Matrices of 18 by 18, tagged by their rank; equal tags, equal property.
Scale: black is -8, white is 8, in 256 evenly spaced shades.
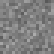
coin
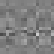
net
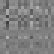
net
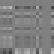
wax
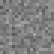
coin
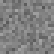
coin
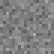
coin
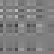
wax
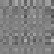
net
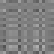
wax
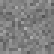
coin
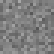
coin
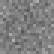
coin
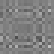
net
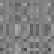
net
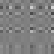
wax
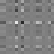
wax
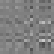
net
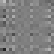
net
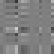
wax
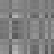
wax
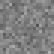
coin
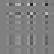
wax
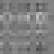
net
